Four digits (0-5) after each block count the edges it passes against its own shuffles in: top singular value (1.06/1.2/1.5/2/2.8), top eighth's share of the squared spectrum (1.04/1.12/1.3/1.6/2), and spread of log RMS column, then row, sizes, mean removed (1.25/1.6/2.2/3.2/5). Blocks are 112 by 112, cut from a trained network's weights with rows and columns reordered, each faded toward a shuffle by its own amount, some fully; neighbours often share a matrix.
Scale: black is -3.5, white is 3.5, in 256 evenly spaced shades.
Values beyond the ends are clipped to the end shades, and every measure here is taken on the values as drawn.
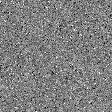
1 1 0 0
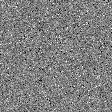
0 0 0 0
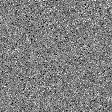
1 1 0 0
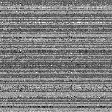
5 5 2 3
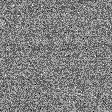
1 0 0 0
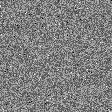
0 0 0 0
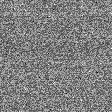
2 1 0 0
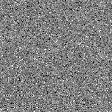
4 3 0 2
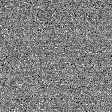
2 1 0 0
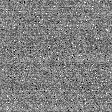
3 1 0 0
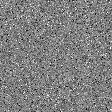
0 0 0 0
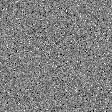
0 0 0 0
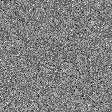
0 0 0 0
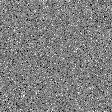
1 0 0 0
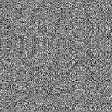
4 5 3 3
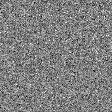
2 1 0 1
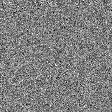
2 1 0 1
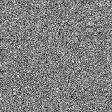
3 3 1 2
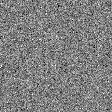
2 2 0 1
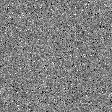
1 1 0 1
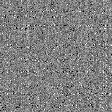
3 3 1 2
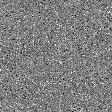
1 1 0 1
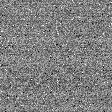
2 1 0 0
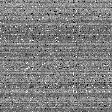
4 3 2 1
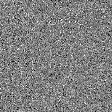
2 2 1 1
